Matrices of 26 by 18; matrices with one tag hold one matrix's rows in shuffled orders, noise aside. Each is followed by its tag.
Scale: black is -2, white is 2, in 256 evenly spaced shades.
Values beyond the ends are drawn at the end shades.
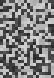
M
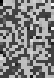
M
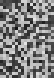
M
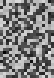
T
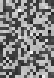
M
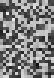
M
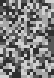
M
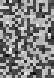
M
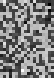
M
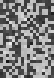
M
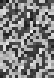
T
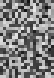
T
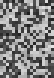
M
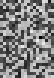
M
